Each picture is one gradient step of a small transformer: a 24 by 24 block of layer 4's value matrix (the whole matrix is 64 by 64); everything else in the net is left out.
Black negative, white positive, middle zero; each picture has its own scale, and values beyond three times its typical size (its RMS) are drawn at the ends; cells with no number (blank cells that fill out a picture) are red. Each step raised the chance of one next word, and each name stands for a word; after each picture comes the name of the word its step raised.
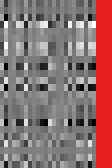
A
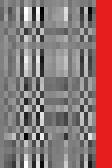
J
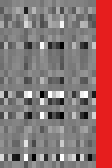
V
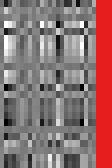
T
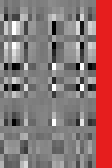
A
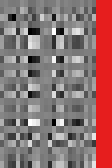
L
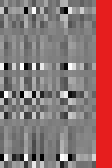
V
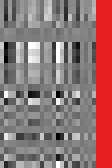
J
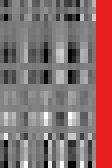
J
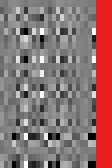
L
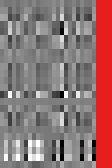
A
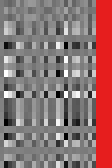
L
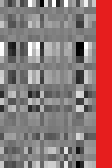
J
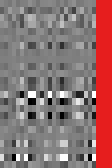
V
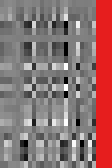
A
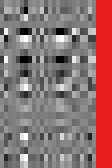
L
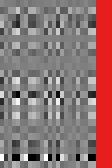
V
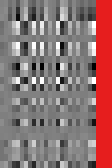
A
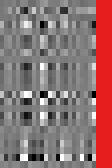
V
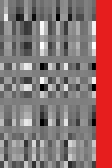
A
